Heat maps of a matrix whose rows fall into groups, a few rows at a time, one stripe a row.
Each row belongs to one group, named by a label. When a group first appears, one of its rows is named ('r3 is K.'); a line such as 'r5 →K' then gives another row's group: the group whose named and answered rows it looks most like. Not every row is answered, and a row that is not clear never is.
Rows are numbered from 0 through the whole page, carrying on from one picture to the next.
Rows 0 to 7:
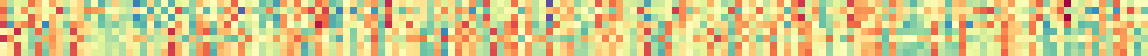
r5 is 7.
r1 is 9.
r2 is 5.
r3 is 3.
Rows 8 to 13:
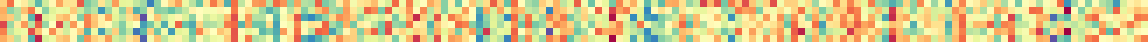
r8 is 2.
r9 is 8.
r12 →5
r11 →9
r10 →9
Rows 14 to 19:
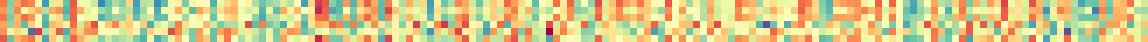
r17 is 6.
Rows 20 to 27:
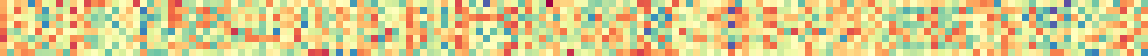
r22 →2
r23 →3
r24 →9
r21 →3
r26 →3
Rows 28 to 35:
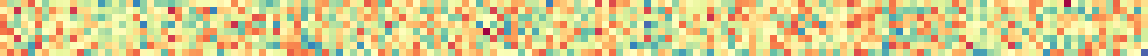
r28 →8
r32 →2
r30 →2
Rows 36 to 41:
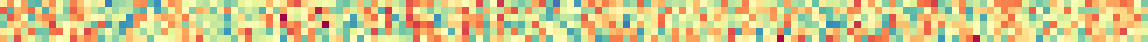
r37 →3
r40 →6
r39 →7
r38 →7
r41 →6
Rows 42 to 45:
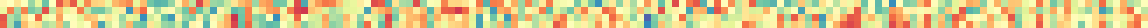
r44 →9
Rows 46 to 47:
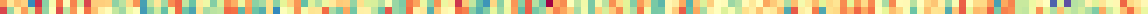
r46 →9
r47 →9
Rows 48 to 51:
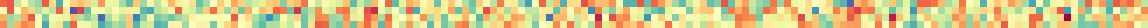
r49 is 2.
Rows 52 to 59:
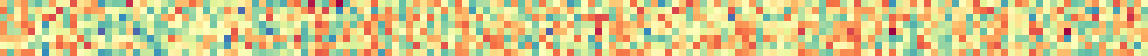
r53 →9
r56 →8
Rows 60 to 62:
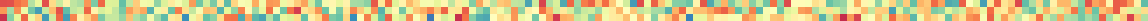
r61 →6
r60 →7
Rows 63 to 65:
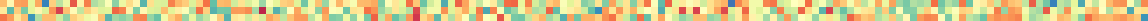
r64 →6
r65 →7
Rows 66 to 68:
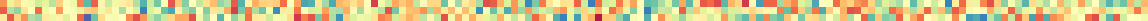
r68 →7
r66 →2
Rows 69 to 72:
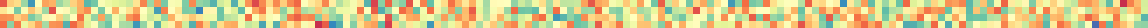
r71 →7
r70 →2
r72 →5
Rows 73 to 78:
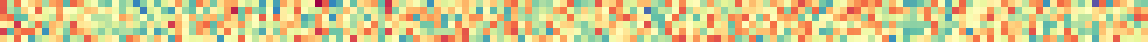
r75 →2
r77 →3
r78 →6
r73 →5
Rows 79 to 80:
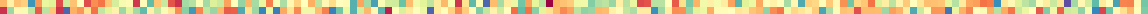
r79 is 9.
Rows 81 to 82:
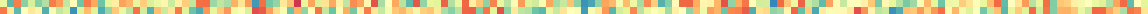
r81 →6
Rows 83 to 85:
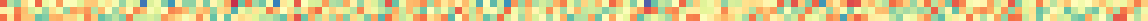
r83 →9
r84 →3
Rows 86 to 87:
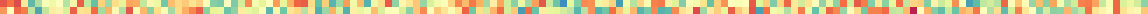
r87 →6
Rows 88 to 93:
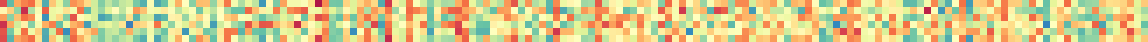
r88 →3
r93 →3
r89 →7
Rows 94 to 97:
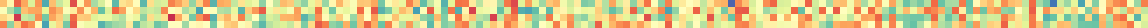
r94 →3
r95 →2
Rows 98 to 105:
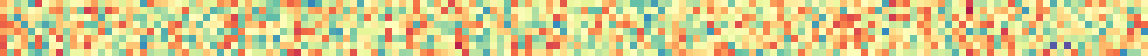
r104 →3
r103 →9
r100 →8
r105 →6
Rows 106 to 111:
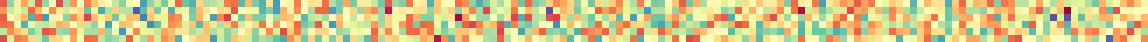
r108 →3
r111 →6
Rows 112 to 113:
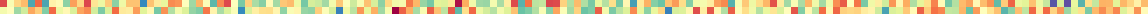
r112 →3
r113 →2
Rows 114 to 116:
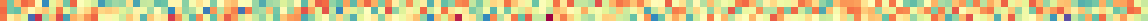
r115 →9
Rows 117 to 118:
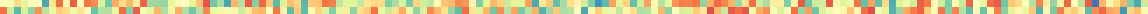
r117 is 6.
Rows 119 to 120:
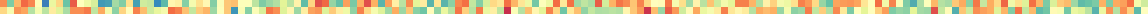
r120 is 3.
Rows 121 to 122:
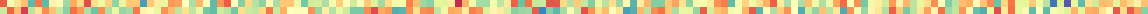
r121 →3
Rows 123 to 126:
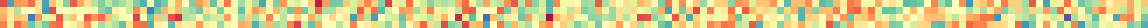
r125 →9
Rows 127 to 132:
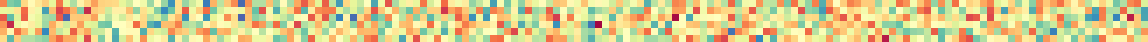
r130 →2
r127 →9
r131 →3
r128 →6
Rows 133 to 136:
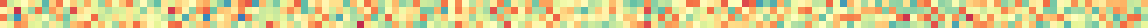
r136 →3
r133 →6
